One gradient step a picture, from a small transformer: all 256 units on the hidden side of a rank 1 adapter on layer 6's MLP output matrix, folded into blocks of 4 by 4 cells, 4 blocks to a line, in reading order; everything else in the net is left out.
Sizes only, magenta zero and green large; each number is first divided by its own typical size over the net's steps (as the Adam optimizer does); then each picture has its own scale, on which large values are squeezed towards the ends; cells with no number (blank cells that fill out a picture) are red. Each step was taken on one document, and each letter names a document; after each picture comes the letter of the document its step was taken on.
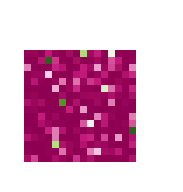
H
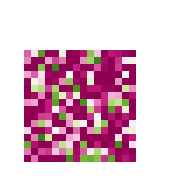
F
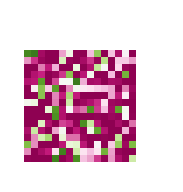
F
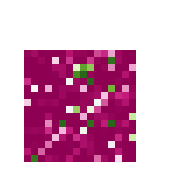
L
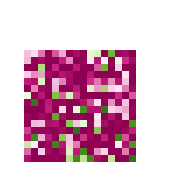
F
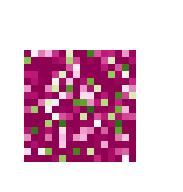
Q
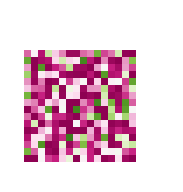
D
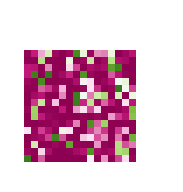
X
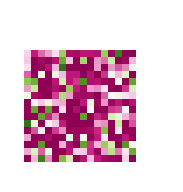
D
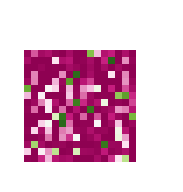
Q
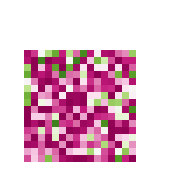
D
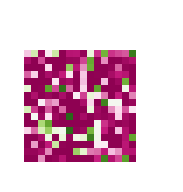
X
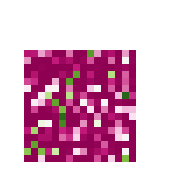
Q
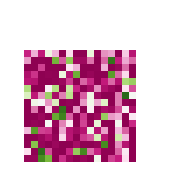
Q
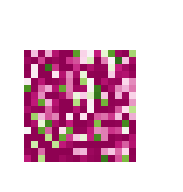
X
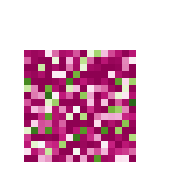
D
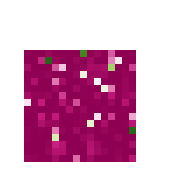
H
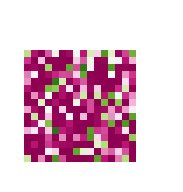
X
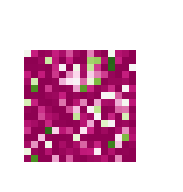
L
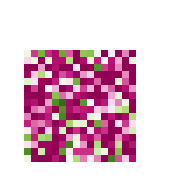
F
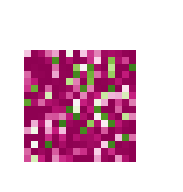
L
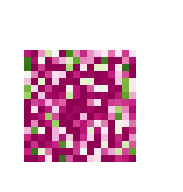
D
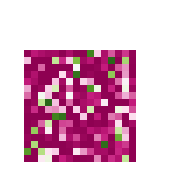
Q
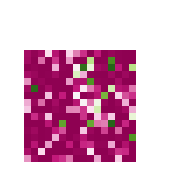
L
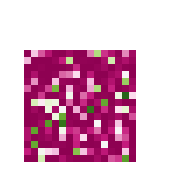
Q
